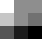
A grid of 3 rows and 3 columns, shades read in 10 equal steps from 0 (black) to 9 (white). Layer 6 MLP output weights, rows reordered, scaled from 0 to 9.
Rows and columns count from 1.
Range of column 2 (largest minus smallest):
4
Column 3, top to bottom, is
5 4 0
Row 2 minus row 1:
-2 0 -1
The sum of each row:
19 16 4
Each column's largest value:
9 5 5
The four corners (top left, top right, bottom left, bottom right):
9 5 3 0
